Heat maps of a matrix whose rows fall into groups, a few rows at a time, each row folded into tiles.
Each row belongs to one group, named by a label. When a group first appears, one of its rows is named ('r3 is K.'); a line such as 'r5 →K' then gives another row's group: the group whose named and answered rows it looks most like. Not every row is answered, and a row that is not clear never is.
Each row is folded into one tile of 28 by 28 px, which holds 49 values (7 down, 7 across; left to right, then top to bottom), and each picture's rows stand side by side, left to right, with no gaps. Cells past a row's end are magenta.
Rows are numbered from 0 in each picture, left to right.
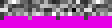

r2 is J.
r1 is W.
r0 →J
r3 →J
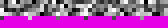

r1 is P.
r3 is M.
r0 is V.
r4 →V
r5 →V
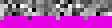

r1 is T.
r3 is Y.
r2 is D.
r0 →M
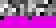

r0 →T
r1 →T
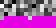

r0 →D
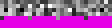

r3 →J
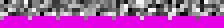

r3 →Y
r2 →W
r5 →T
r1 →Y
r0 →P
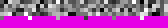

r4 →J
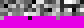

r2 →T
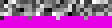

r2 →P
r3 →J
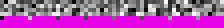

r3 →J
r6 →W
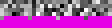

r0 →M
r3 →V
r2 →D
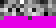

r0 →J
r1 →T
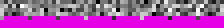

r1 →T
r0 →M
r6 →V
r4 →T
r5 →P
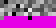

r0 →Y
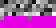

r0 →Y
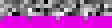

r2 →P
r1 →V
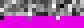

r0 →J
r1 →M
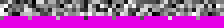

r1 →V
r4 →D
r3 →W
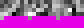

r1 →P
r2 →T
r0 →P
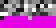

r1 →M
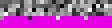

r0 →P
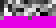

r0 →W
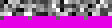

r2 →T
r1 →M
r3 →D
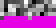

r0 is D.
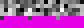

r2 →W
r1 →V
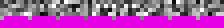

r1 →M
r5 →P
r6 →V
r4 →D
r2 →J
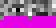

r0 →J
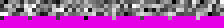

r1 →M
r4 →M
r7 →P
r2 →J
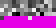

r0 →T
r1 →Y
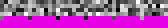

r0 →W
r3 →J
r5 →M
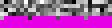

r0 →P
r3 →T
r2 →V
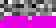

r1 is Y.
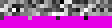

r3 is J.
